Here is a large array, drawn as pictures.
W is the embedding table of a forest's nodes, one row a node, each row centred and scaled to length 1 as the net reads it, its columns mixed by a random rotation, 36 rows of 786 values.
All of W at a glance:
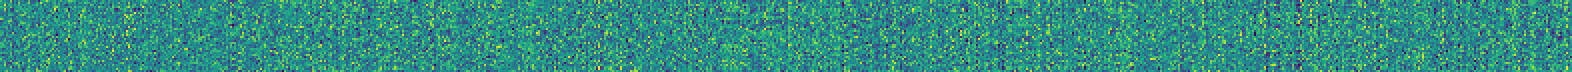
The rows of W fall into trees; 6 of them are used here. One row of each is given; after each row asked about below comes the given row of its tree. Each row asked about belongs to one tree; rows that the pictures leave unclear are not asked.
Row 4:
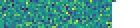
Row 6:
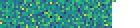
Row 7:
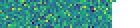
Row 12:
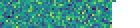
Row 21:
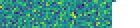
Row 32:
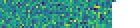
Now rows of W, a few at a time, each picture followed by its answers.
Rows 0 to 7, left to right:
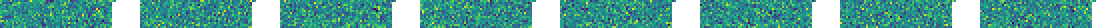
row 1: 12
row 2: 32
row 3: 12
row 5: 4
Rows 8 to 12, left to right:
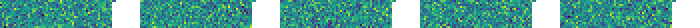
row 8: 21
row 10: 7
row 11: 7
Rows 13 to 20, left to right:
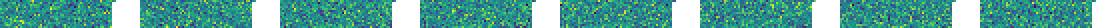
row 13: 12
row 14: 6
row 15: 21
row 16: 21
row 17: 21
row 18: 6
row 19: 4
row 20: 4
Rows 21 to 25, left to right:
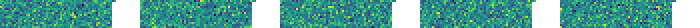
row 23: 12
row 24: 6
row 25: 32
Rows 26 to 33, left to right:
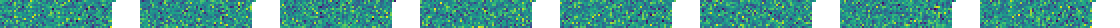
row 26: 12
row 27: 6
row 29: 21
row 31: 4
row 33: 12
